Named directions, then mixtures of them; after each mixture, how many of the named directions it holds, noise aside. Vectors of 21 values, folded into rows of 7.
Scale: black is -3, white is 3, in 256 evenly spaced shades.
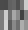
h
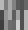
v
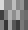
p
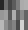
two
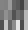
two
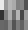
two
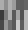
one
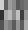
three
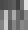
one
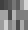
two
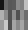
three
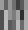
two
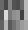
two
